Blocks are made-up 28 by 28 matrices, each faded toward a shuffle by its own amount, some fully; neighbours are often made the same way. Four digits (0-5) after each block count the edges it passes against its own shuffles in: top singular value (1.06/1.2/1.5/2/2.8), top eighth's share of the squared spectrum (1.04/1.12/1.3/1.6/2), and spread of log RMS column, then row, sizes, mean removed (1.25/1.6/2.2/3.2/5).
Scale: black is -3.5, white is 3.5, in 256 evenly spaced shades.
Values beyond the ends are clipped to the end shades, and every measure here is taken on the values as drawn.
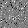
2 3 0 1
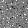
0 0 0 0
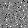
2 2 0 1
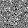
2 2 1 0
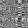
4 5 2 2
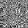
3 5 2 2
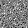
0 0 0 0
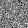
0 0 0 0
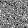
0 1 0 0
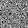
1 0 0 0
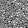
0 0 0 0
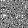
2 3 1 1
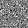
2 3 0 1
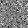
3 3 1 1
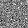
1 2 0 0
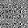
3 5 2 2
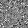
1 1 0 0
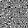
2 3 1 1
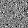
2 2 0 1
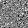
0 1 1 0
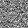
1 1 0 0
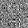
3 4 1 2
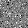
2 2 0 0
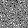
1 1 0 0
